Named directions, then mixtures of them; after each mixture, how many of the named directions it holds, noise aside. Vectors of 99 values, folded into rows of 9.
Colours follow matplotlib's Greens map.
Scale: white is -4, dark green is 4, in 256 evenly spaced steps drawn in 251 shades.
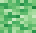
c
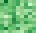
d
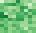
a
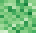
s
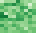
one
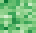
one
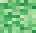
one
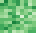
two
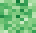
three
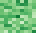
two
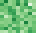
two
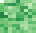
one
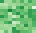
three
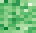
two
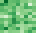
one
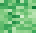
two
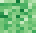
three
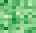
one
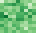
one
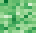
one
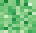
two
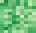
two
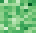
two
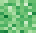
three
